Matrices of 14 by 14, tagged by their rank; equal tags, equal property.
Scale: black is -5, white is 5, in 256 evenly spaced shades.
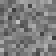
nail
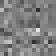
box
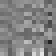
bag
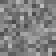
nail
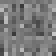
box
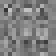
bag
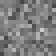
nail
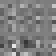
box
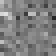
box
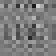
bag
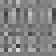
bag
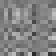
bag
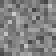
nail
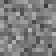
nail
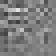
box
